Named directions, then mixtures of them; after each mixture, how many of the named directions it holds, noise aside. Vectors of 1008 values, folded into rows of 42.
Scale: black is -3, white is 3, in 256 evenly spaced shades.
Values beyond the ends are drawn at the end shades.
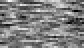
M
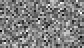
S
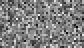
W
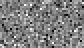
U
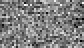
three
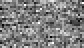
three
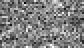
three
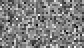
one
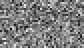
two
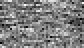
three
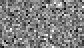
three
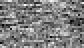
three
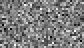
three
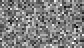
one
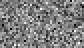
two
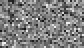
three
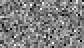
two
